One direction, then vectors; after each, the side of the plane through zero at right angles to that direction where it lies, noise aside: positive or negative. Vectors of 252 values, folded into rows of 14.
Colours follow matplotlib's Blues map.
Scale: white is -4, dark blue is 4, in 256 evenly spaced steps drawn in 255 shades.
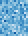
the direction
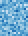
negative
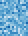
positive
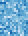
positive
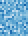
positive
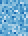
positive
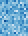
positive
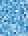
positive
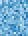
negative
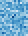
positive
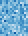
positive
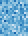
positive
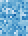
negative
